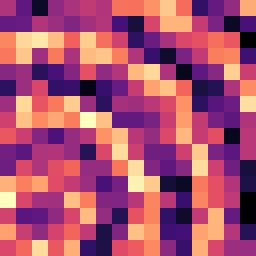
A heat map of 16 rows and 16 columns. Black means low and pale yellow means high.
Ninth with the lowest average: bottom right. Ninth with the highest average: bottom left. Average level on the scale: 50%. Rings: centred on the bottom left. Odd rows or columns: none.
